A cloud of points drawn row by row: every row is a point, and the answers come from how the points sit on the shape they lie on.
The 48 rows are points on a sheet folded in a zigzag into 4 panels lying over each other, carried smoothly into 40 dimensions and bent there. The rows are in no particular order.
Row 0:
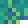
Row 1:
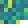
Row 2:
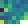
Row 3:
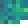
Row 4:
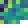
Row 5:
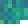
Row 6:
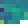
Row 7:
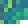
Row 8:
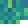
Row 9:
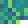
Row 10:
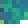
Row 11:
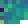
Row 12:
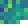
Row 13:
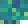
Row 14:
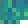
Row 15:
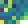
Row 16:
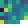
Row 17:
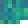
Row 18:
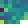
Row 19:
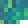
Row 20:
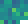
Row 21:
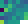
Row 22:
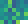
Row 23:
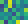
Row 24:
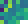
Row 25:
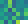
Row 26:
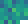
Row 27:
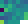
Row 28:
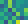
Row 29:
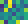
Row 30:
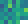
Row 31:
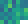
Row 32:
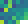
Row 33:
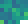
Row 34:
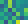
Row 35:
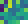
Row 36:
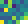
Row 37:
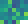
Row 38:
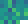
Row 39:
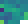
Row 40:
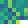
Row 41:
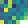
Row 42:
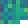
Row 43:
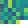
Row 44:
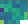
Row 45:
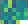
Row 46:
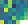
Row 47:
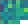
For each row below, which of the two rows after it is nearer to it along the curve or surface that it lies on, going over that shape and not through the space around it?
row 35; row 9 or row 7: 7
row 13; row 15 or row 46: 46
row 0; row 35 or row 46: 46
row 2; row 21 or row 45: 21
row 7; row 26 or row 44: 26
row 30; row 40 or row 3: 3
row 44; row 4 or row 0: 4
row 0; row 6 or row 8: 8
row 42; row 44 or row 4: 4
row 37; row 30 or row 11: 30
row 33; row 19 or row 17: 17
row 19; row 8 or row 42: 8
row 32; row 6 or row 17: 17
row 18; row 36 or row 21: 21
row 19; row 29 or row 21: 29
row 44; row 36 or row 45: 36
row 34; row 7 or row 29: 29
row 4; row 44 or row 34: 44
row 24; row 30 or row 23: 30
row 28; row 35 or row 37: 37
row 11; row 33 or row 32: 33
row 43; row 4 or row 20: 20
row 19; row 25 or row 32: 32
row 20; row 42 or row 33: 33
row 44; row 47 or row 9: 47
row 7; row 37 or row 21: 37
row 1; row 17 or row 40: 40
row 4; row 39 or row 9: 39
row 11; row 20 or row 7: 20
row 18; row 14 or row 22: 14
